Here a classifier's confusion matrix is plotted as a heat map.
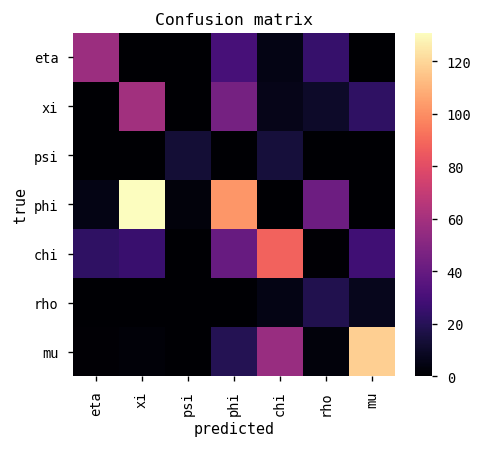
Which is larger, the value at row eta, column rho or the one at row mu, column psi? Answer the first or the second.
the first
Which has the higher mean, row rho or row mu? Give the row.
mu
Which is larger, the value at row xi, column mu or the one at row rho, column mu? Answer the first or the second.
the first
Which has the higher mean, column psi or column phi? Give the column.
phi
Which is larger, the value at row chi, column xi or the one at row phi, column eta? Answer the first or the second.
the first
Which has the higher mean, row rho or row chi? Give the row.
chi
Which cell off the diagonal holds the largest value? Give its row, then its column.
phi, xi
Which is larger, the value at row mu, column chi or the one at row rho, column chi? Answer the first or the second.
the first
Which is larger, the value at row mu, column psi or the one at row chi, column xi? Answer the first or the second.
the second
